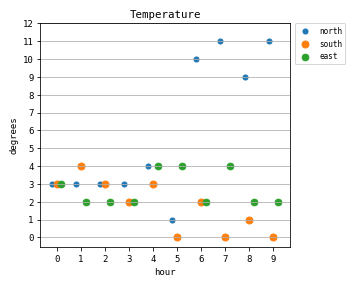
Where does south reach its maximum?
1
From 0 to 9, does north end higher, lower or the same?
higher
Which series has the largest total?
north
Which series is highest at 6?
north
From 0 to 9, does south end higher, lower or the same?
lower
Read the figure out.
Title: Temperature
x-axis: hour, ticks 0 1 2 3 4 5 6 7 8 9
y-axis: degrees, ticks 0 1 2 3 4 5 6 7 8 9 10 11 12
Legend: north, south, east
Values:
north: 3 3 3 3 4 1 10 11 9 11
south: 3 4 3 2 3 0 2 0 1 0
east: 3 2 2 2 4 4 2 4 2 2
